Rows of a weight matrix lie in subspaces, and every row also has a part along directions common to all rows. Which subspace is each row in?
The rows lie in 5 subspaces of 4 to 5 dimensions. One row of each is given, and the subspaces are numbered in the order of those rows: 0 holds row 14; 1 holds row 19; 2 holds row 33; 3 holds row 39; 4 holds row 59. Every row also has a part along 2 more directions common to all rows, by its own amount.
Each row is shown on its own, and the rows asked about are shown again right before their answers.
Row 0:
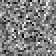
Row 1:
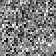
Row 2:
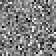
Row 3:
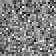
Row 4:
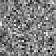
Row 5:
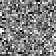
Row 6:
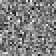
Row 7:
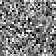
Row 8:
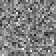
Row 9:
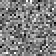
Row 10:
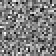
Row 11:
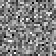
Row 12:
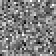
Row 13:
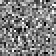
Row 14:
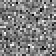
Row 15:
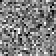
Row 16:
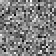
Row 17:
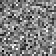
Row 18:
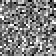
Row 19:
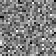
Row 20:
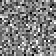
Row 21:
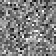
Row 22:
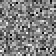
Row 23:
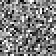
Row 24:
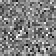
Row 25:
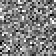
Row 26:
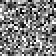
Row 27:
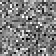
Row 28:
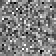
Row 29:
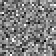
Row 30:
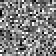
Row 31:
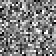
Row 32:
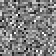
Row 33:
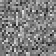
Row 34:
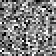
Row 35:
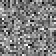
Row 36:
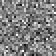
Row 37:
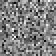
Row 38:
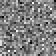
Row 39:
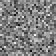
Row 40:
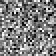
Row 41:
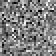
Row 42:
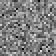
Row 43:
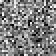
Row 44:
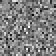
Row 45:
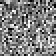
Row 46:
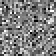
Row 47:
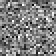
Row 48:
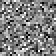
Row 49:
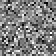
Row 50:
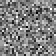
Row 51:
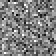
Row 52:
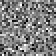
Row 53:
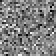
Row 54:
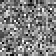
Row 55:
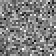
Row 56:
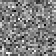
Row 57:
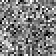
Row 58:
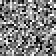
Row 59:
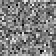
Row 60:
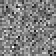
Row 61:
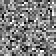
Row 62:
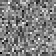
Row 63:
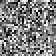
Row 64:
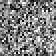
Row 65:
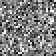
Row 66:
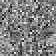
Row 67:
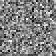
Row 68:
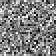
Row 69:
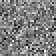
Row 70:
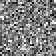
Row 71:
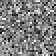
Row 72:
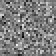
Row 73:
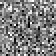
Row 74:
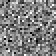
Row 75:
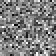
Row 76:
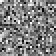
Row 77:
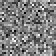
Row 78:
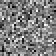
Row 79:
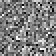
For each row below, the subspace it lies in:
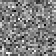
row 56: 3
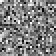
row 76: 3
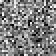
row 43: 3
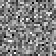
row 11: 1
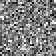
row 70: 1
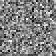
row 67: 1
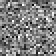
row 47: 2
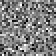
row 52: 1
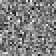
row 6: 3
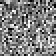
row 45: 2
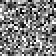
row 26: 1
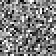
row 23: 3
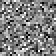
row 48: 4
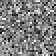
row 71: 0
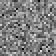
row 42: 3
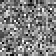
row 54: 3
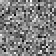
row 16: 3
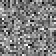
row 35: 0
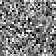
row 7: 4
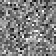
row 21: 4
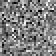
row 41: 4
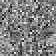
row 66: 3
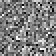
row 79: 0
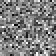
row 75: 0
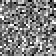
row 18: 1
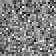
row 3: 0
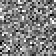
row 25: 1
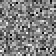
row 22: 0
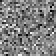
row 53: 2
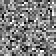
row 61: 0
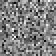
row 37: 4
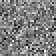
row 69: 0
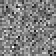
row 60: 2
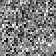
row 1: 2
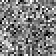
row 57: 3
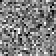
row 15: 2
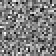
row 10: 0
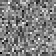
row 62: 2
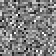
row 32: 0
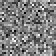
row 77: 4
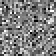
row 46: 2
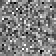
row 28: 4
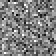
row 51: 4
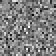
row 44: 0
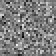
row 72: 4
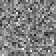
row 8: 3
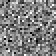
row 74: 1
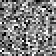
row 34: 3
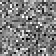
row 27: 4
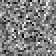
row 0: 4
